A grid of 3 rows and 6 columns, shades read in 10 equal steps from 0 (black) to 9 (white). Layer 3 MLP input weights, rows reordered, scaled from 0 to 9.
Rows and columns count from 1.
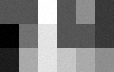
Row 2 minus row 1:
-3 1 -1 0 -2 0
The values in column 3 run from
8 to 9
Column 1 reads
3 0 1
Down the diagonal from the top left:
3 4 8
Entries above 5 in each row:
1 1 4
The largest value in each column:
3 6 9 7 6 5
